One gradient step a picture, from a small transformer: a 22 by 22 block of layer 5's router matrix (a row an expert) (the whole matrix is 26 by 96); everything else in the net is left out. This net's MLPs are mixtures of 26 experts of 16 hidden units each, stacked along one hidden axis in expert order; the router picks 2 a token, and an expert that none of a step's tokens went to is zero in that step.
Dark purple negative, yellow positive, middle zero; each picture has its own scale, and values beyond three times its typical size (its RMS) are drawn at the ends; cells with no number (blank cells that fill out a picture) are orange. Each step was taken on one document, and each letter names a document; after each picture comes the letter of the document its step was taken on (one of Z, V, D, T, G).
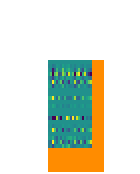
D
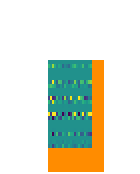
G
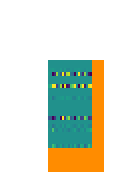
D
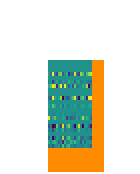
D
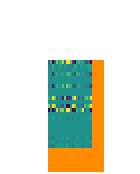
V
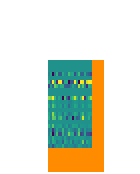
G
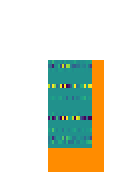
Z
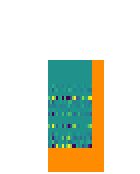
G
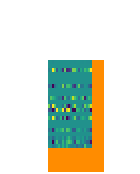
V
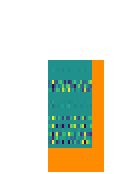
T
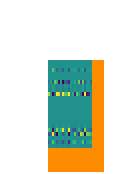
T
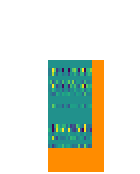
T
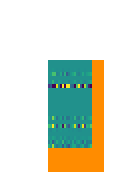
Z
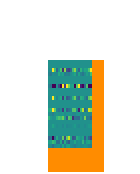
Z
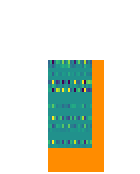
T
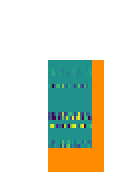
D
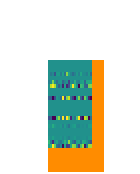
Z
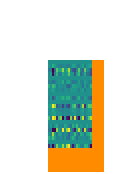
V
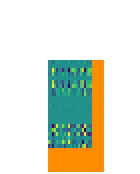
T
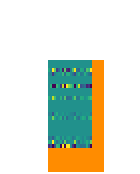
Z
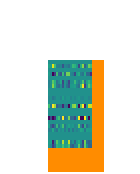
D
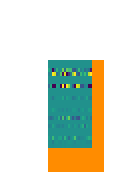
Z
